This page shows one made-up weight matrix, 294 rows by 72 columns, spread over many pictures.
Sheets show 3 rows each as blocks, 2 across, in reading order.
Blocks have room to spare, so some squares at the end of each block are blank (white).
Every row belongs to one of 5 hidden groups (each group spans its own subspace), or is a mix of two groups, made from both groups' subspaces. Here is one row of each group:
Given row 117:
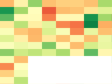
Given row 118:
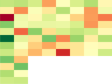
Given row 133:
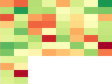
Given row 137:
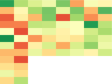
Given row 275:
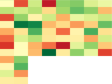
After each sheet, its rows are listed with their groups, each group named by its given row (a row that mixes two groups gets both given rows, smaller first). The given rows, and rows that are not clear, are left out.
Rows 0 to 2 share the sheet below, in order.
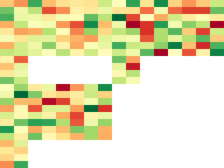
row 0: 117
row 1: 275
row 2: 133
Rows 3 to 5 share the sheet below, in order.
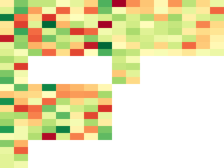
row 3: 275
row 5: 275
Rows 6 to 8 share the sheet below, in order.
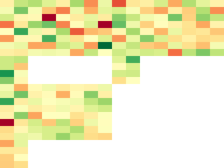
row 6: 275
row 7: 137
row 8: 118
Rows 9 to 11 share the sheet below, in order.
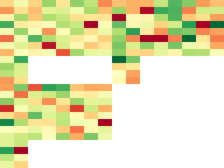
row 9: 117 and 137
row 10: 117 and 133
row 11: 118
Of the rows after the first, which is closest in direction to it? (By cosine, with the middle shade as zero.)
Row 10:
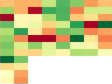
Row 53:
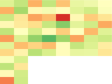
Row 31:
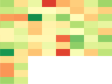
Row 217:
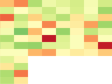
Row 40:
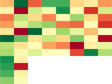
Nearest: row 217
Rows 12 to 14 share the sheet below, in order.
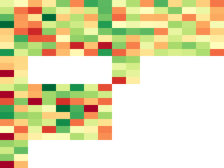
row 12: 275
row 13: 117 and 275
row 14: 117
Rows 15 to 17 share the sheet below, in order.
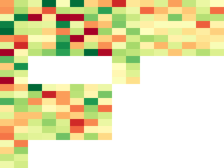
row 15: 117
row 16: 137
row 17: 117
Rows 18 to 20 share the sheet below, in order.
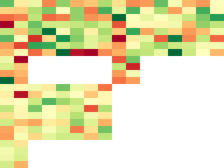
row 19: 118
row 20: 133
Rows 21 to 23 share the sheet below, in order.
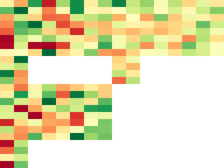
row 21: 275
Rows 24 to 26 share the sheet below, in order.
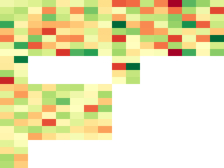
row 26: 133
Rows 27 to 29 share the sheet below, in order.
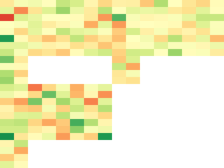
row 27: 118 and 133
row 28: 118
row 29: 117
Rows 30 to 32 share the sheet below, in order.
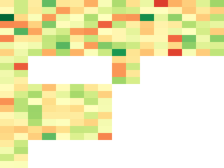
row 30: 118 and 275
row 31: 117 and 118
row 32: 275
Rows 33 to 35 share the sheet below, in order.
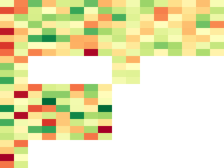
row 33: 117
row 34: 117 and 275
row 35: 275
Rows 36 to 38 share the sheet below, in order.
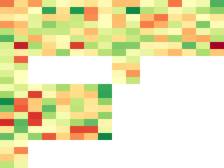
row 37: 133
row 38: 275
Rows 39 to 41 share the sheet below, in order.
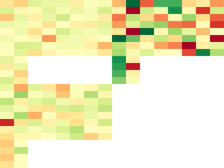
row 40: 118
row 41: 118
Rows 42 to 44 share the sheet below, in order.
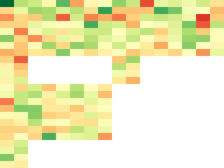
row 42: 137
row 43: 117
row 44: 275
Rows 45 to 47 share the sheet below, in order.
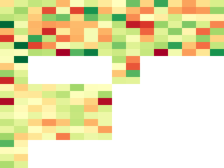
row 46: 275
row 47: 118 and 133
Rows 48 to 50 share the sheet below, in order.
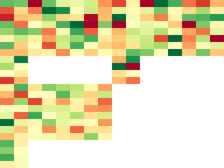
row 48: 117
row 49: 118
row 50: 117 and 118
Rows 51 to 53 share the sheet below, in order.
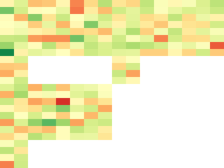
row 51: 117
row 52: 133
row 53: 117 and 133
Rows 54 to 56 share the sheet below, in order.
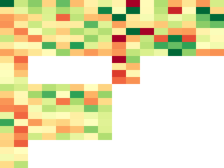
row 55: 118
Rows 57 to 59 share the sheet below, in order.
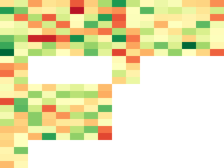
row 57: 117
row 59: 275
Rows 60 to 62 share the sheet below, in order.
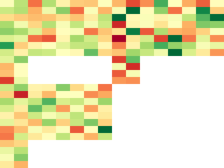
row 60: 117
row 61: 118
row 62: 133
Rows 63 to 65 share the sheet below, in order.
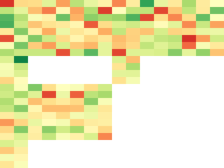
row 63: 137
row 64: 117
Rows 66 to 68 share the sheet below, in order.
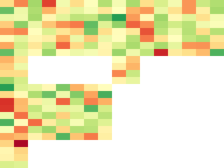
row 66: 117 and 275
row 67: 275
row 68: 137
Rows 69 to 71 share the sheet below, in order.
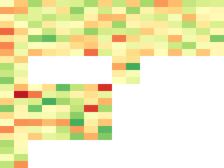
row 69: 117
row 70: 118
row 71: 133
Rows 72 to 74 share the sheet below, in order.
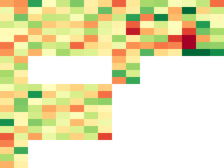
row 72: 117 and 133
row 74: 133 and 275
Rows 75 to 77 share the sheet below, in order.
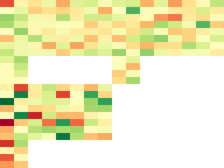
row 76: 133
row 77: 118
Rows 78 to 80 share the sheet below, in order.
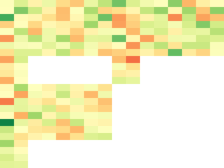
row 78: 118 and 133
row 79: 137
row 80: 118
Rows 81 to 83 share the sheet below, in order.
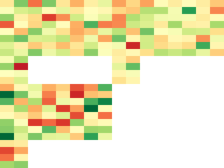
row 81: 118 and 133
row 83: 117
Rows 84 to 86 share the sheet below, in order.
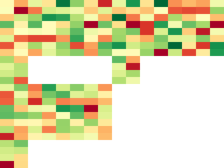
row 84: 133
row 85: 275
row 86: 117
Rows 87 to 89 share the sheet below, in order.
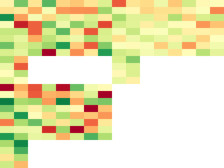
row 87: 275
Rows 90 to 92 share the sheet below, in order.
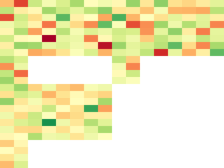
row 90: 133
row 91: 275
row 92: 133
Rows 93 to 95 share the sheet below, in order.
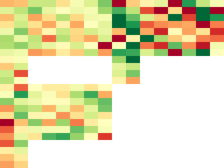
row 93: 133
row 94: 137
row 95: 118 and 275
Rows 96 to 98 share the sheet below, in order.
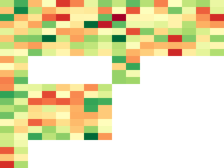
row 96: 133
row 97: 118
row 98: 117
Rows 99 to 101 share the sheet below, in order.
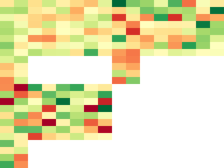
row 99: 117
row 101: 133
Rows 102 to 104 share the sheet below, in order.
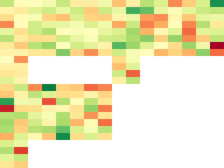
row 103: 133
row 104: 118 and 275
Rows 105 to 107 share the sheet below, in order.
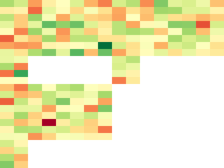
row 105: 133
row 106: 117
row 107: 133
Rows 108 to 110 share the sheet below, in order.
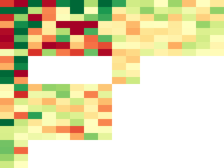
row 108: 133 and 275
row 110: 118
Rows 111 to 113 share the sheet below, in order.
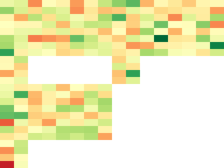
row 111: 117
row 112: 133
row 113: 117 and 118
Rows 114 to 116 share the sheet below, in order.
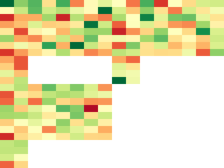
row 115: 117
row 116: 117
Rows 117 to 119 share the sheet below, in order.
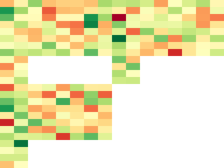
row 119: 137
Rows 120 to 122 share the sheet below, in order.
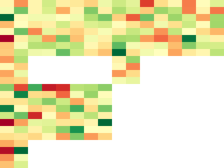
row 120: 118
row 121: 117
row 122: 118
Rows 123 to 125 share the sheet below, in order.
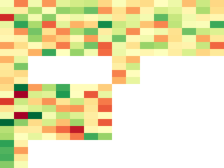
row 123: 275
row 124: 275
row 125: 118
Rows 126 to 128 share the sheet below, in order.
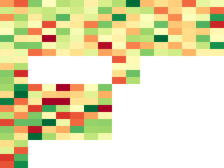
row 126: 133
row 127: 133
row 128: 133
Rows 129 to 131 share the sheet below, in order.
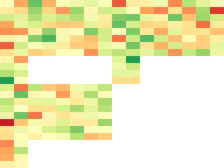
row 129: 117
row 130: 137
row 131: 118
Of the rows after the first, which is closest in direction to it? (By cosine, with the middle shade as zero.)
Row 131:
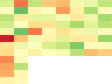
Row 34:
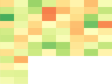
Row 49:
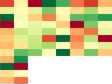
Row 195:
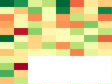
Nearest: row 34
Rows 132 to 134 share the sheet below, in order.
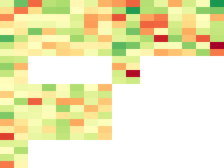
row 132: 117 and 118
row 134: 117
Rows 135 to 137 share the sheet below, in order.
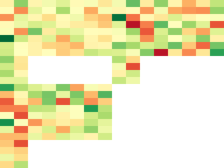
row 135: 118
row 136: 275
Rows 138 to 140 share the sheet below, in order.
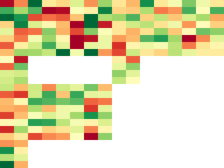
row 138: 117
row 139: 117
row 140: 117
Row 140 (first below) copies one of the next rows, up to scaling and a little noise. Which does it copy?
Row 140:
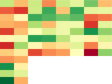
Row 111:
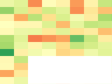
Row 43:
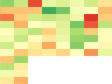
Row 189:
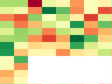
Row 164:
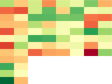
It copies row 164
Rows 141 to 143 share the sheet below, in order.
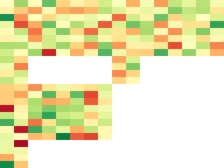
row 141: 275
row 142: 275
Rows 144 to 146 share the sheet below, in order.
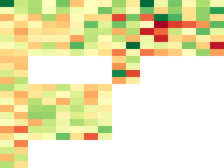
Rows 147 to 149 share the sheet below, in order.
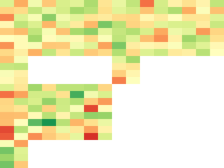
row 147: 117 and 275
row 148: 117
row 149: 117
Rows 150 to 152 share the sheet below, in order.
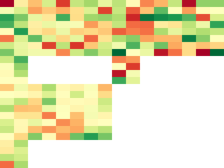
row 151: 117 and 275
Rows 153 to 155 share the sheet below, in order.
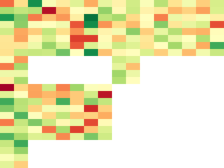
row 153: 117
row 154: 275
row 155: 137
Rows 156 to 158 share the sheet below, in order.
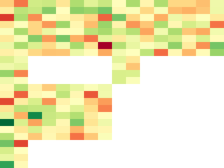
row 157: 275
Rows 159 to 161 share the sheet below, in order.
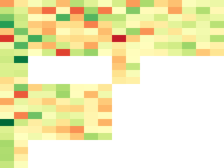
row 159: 137
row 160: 118
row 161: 118
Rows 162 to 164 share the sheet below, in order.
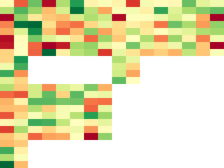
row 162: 275
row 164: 117
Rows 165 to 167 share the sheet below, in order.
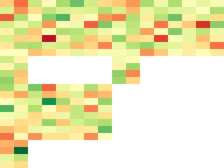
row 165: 133
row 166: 133
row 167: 118 and 133
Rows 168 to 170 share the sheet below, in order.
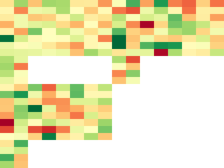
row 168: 118
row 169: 275
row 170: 275
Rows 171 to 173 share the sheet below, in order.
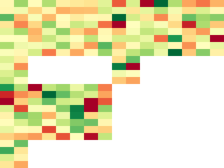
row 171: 275
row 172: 118
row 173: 117
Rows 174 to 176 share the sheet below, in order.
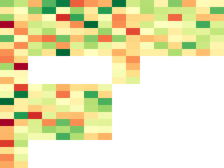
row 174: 118 and 137
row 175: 137
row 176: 118
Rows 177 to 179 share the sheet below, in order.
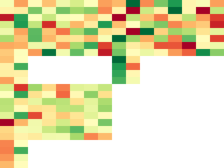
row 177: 275
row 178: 118
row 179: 118
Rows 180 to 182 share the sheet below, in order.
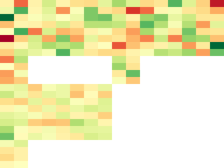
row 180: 118
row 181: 133
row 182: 117
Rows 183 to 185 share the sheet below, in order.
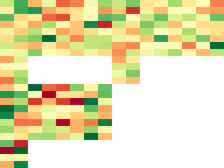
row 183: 133
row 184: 133
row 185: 117 and 118
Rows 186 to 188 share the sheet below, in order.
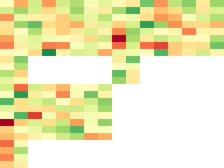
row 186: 275
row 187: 275
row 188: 118
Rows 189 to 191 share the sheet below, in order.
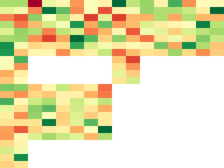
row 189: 117
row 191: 133
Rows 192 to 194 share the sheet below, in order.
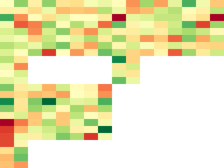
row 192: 275
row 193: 118 and 133
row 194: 118 and 133
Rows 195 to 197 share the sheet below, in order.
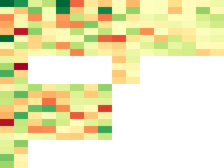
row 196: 118
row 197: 275
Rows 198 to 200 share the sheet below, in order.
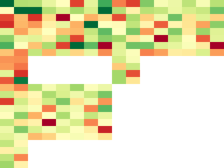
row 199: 133
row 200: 133
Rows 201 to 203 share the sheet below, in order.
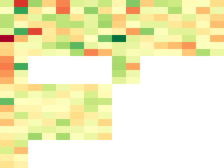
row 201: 118
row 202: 118
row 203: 118
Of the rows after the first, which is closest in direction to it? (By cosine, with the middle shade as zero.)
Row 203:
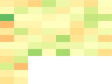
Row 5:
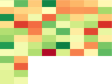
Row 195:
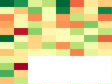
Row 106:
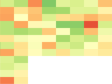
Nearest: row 5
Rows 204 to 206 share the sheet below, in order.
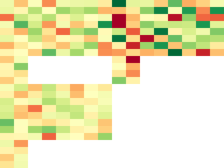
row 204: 275
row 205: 137
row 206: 275
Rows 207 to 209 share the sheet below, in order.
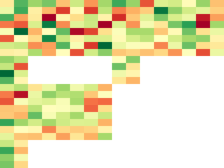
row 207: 275
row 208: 117
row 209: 117 and 118
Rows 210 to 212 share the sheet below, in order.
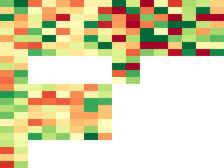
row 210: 133
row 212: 117
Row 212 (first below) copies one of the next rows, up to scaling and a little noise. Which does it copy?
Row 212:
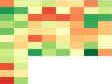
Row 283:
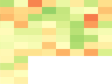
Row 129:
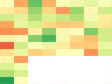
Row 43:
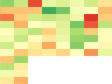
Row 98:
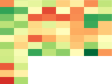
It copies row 98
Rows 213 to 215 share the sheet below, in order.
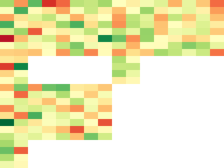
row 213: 118
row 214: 275
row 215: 118
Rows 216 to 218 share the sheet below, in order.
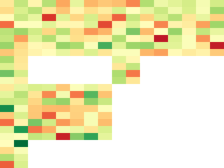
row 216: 275
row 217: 133
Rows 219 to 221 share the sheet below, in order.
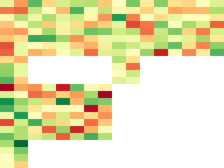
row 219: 117
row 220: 275
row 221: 137
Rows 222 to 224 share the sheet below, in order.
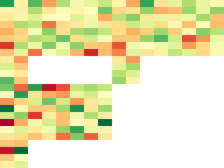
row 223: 117
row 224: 118
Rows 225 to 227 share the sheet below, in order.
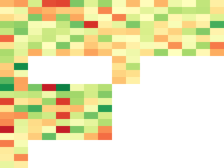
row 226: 275
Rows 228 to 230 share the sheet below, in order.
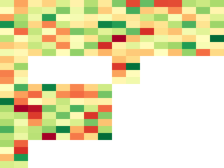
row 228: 275
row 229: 118
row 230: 275
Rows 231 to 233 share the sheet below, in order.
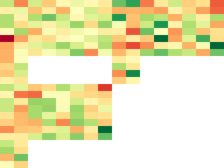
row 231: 118 and 133
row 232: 133
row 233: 133
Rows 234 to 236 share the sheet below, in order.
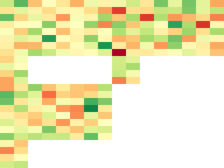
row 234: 133
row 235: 117
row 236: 117
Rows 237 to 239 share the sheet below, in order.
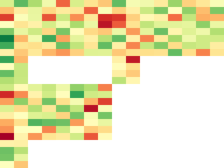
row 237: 118 and 275
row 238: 137
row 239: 117
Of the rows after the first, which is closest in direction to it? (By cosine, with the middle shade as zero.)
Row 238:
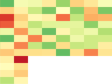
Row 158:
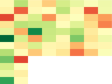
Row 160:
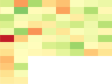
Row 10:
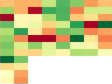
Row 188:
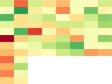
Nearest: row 158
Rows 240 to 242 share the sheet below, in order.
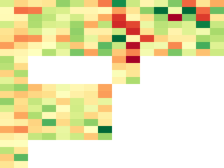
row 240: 133
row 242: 133
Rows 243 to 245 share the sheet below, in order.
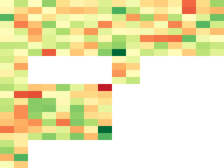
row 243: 275
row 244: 117
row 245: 133
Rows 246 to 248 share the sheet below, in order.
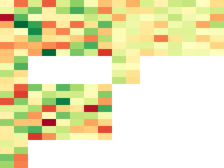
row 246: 275
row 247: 133
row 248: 133
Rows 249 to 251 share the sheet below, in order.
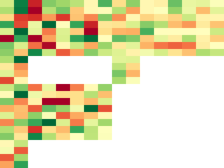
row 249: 117 and 275
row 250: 118 and 275
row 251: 133
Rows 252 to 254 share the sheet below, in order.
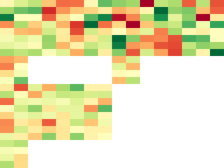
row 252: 117 and 133
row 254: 133 and 275
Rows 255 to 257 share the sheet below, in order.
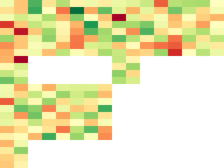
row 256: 118 and 275
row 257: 275
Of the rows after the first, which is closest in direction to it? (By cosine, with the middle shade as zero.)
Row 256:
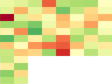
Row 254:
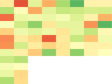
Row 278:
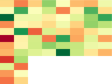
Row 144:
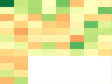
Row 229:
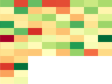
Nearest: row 254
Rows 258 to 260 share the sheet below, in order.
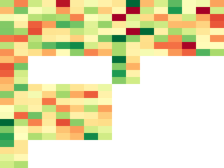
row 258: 118 and 275
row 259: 118
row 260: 117 and 118
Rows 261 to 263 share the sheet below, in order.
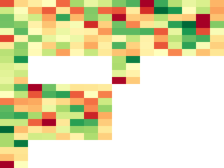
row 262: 117
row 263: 117
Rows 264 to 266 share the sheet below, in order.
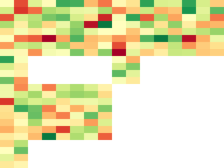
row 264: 133
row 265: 117
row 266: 275
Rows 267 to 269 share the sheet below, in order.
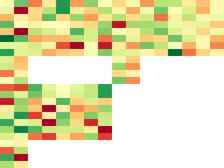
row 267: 118 and 275
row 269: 133
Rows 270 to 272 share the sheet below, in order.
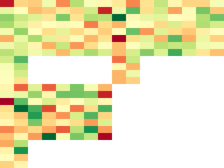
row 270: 137
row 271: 118
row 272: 275
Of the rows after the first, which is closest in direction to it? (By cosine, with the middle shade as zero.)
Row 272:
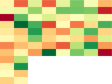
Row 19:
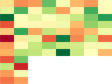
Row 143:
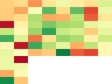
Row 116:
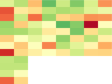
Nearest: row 116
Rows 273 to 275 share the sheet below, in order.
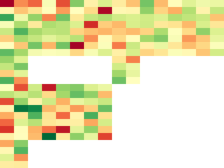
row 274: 117
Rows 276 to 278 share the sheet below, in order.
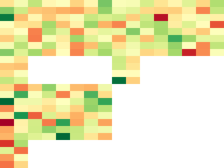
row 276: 117 and 275
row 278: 118
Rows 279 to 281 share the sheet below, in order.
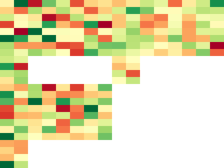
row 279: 118 and 133
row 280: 133
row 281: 117
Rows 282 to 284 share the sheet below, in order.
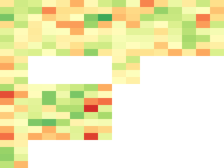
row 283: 117
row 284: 117
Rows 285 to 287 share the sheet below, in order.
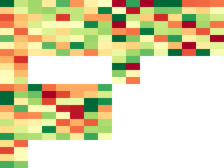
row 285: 137
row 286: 118
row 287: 117
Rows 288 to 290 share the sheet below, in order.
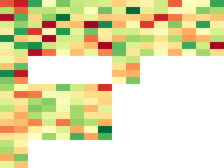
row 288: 133
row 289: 133
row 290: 133
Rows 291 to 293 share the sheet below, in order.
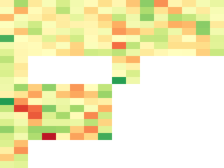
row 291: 118
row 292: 117
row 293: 275
